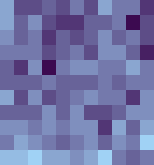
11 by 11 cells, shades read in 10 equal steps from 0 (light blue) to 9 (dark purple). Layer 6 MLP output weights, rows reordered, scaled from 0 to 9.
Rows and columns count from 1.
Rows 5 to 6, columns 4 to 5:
9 4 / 4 5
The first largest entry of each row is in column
11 10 4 11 4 1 10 7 8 5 10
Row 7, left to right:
2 6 3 6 5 4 3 4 4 7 3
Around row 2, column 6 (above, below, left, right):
4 6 7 5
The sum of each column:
36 49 40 55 53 46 47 43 43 52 47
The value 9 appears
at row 2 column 10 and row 5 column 4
